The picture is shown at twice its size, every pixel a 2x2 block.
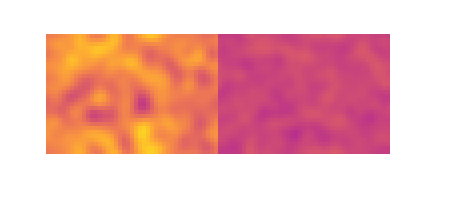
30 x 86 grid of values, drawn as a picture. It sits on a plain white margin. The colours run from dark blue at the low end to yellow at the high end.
The table splits into one row of 2 panels. Panel 1,1: high, blotchy. Panel 1,2: middling, blotchy, faint in contrast.
